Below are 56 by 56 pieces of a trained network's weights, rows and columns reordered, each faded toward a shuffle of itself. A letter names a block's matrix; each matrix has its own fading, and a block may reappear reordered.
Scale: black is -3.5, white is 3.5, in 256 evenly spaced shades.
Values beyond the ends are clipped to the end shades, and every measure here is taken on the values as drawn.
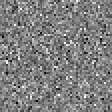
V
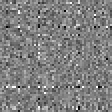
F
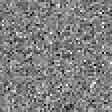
V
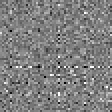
F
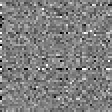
F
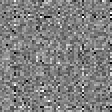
F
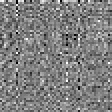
F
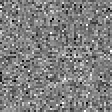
V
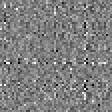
F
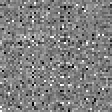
V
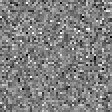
V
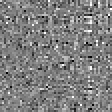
V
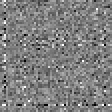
F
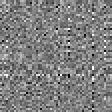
F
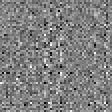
F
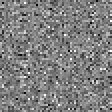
V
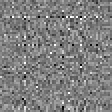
F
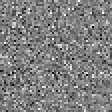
V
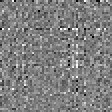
F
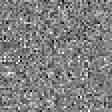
V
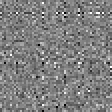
F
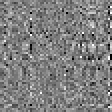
F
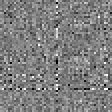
F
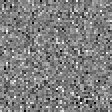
V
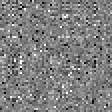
V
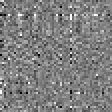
F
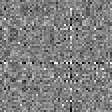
F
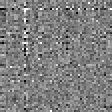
F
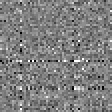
F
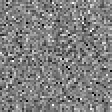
V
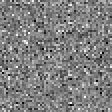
V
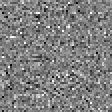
V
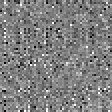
V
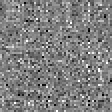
V
